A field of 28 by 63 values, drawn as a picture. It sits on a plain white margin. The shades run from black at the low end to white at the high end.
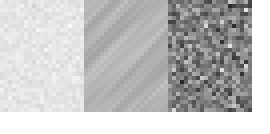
The table splits into one row of 3 panels. Panel 1,1: very high, fine-grained, faint in contrast. Panel 1,2: high, slanting up to the right, faint in contrast. Panel 1,3: middling, fine-grained, strong in contrast.
